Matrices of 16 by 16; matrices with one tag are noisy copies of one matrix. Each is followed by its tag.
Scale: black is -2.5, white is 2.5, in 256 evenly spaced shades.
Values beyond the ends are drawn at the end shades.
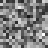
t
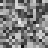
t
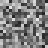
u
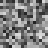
t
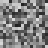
u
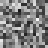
u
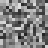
u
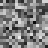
t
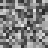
t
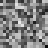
t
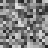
t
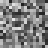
u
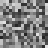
u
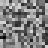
u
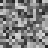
t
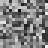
u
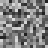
u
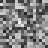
t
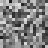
u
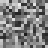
u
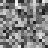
t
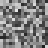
u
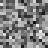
t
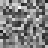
u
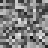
t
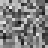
u
